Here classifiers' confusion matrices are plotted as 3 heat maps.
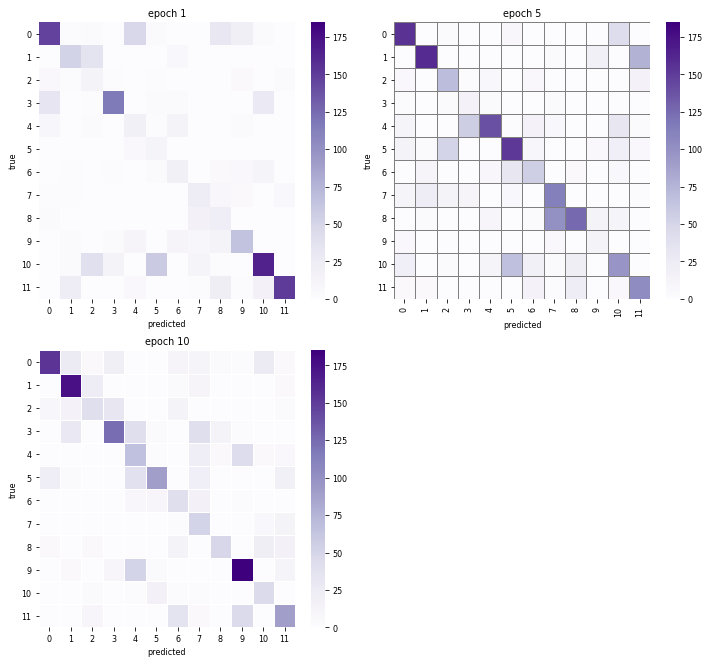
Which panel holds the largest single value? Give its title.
epoch 10
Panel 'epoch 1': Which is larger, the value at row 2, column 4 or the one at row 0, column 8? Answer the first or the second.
the second
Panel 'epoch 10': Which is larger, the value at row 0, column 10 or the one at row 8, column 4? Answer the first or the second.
the first
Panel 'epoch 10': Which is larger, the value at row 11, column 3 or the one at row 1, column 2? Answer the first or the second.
the second
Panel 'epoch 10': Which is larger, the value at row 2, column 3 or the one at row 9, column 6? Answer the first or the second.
the first
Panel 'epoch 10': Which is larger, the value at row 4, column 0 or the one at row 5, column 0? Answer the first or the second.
the second
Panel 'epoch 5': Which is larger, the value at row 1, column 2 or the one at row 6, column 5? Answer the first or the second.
the second
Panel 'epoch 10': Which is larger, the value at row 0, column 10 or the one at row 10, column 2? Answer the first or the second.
the first
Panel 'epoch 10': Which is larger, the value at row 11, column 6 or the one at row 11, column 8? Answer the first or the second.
the first
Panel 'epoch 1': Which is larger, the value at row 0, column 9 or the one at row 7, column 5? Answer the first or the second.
the first
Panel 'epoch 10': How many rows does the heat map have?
12
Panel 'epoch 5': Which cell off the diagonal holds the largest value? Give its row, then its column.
8, 7
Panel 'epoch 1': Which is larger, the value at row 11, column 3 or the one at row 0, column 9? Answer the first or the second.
the second
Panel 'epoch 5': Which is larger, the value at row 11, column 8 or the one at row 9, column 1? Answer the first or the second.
the first
